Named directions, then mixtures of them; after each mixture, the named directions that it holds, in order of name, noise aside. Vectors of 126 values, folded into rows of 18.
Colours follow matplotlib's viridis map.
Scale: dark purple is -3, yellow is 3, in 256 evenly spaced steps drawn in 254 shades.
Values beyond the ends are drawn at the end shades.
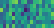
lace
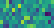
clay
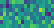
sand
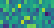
clay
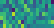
clay, lace, sand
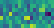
clay, sand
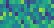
sand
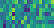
clay, lace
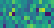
clay, lace, sand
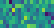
clay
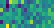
clay, lace, sand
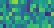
clay, lace, sand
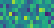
clay, lace, sand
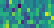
clay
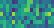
clay, lace, sand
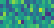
sand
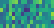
lace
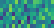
lace, sand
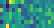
clay, lace, sand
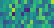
clay, lace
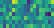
clay, lace, sand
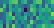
lace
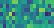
clay, lace, sand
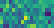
clay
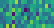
lace
